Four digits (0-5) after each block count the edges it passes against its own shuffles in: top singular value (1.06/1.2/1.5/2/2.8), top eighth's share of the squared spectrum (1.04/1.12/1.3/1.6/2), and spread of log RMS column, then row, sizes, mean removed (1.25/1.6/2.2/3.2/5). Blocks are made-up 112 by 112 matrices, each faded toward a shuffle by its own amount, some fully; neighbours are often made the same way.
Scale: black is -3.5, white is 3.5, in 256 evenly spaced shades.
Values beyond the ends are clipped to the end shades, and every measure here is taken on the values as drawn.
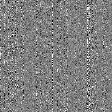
2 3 4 0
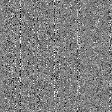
2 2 4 0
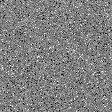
0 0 0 0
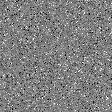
0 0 0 0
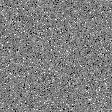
0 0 0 0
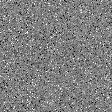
1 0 1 0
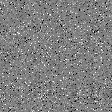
3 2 0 1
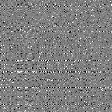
5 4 2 3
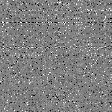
4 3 1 2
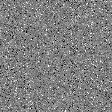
0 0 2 0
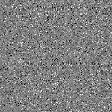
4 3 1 2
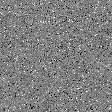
2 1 0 0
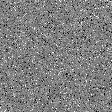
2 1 0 0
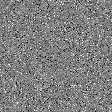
3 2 0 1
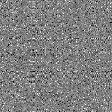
4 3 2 2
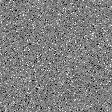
1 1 0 0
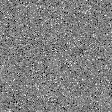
2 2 0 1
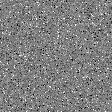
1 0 0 0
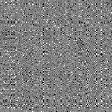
5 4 3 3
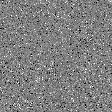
3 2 1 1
